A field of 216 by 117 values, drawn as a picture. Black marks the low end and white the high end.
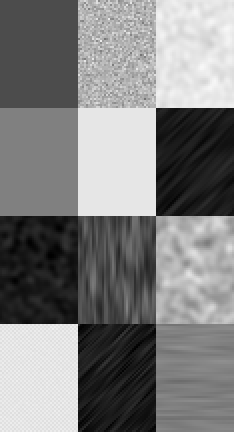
It is made of 4 by 3 panels. Panel 1,1: low, flat. Panel 1,2: high, fine-grained. Panel 1,3: very high, blotchy, faint in contrast. Panel 2,1: middling, flat. Panel 2,2: very high, flat. Panel 2,3: very low, slanting up to the right, faint in contrast. Panel 3,1: very low, blotchy, faint in contrast. Panel 3,2: low, streaked downward. Panel 3,3: high, blotchy. Panel 4,1: very high, checkered, faint in contrast. Panel 4,2: very low, slanting up to the right, faint in contrast. Panel 4,3: middling, streaked across, faint in contrast.
